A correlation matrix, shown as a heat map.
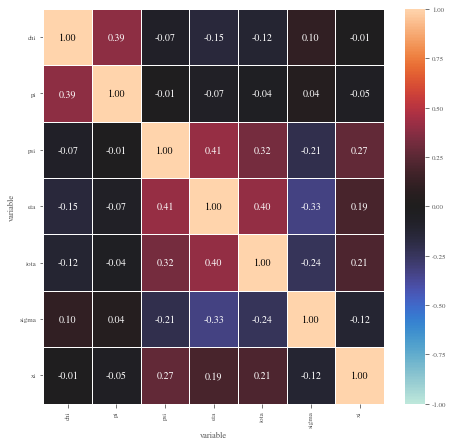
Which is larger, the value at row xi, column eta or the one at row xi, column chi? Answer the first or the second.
the first
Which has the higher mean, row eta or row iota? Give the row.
iota
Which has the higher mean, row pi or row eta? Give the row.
eta
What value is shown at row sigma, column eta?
-0.33
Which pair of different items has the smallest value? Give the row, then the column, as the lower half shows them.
sigma, eta
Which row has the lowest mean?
sigma
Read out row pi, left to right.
0.39 1.00 -0.01 -0.07 -0.04 0.04 -0.05
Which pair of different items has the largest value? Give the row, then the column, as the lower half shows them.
eta, psi
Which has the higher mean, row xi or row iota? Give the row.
iota
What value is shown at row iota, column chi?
-0.12
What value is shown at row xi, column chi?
-0.01
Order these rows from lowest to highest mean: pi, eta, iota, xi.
pi, eta, xi, iota
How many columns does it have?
7
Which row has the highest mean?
psi
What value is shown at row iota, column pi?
-0.04
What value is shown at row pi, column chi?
0.39
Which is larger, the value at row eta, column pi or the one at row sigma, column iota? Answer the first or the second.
the first
